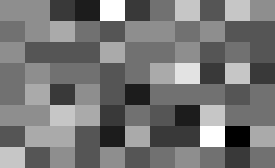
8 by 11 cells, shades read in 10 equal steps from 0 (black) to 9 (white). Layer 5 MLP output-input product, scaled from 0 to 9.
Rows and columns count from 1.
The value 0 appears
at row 7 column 10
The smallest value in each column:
3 3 2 1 1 1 2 1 2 0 2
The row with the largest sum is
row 1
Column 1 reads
5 4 5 4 4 5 3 7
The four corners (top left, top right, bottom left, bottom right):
5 5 7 4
